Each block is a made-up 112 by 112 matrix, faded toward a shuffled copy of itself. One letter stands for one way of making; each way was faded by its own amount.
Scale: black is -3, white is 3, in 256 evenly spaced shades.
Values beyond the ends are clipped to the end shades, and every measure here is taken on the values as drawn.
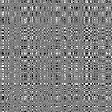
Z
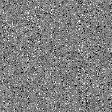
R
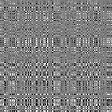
Z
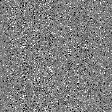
R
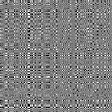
Z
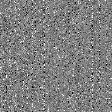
R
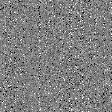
R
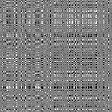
Z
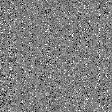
R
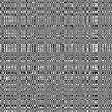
Z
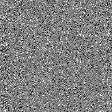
R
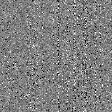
R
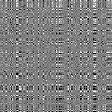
Z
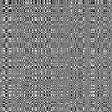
Z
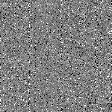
R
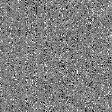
R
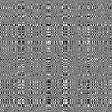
Z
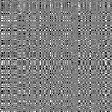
Z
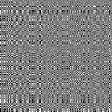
Z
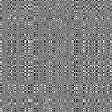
Z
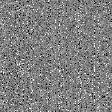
R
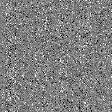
R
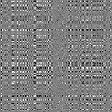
Z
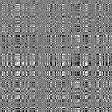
Z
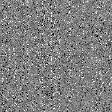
R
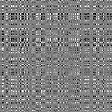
Z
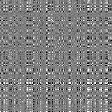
Z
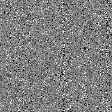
R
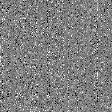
R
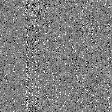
R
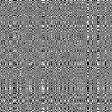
Z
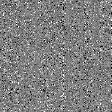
R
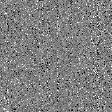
R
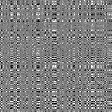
Z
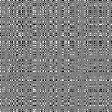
Z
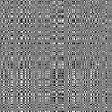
Z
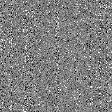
R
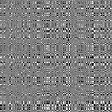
Z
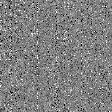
R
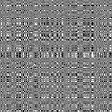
Z
